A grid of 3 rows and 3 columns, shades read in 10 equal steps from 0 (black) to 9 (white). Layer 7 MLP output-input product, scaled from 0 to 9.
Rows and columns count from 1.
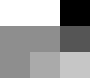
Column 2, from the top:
9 5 6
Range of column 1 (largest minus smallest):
4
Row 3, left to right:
5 6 7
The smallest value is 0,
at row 1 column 3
